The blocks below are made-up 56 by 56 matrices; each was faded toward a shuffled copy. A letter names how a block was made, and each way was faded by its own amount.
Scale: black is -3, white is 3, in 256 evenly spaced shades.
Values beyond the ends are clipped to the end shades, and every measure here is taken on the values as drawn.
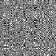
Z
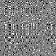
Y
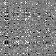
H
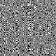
Z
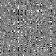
Z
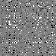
H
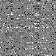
H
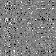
H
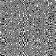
Z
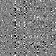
Z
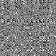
Y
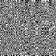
Y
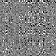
Z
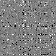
H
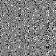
Z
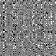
Z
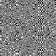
Z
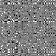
Y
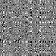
Y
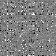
H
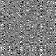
Z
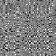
Y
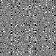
Z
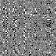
Z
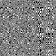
Z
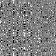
Z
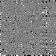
H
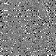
H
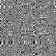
Z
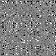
H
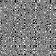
Z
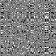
Y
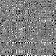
Y
